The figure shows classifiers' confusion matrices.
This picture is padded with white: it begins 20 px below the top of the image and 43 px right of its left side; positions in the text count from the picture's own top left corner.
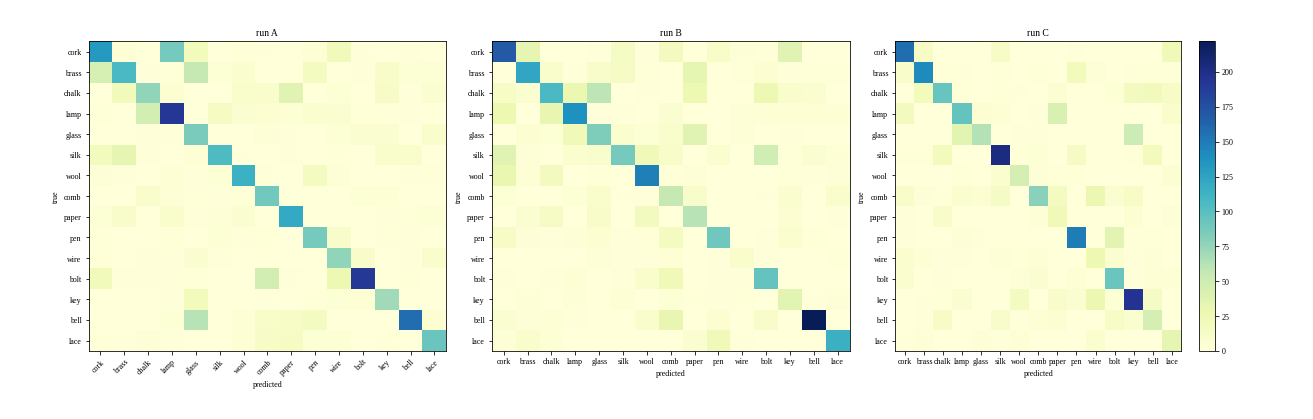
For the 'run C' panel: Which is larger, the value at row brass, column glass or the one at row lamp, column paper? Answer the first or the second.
the second
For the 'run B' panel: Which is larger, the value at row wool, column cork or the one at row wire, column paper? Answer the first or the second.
the first
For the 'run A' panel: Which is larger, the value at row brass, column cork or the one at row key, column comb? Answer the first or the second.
the first
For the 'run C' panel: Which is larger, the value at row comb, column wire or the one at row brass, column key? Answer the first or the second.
the first
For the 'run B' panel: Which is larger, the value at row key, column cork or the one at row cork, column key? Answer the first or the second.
the second
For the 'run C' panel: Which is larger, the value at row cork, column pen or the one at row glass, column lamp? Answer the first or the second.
the second
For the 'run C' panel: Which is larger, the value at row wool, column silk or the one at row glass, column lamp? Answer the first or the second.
the second
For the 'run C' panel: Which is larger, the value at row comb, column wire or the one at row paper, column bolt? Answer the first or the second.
the first
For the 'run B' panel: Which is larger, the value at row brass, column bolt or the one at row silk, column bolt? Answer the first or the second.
the second
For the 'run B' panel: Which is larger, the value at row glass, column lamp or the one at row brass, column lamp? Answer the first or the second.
the first
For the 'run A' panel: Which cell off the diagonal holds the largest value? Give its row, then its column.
cork, lamp
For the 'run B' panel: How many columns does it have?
15
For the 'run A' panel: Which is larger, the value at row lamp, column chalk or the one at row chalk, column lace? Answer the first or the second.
the first
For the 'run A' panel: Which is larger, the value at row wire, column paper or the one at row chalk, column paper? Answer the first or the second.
the second
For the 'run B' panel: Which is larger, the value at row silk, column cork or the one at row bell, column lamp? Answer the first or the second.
the first
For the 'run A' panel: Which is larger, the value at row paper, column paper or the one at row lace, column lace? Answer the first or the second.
the first
